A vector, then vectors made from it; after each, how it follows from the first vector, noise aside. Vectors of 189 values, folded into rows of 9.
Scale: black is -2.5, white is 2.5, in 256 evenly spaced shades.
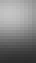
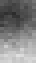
negated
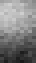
copied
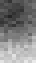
negated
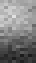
copied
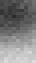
negated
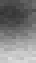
negated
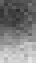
negated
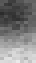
negated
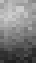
copied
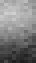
copied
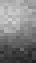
copied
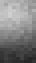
copied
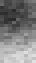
negated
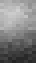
copied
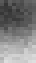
negated
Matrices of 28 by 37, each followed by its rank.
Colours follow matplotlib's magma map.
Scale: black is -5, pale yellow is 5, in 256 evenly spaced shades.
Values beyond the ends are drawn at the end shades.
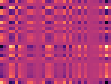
one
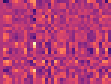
three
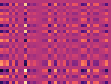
one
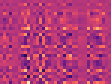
three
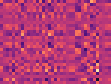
three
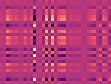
one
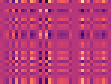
one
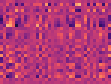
three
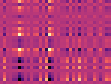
one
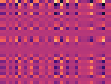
one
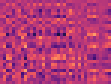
three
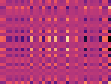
one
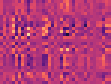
three
